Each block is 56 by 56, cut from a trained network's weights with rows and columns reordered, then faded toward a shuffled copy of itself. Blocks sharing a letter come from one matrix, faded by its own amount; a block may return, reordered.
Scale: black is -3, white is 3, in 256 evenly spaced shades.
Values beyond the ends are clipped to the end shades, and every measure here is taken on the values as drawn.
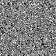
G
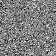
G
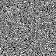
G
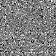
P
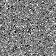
G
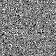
G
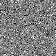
G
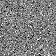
G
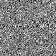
P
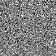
P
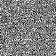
P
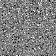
G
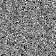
G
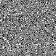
P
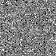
G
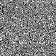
P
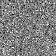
G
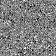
G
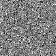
G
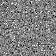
G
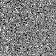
G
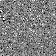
G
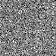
P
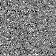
G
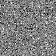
G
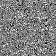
P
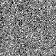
P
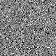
P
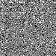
P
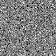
P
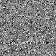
P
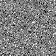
G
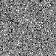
G
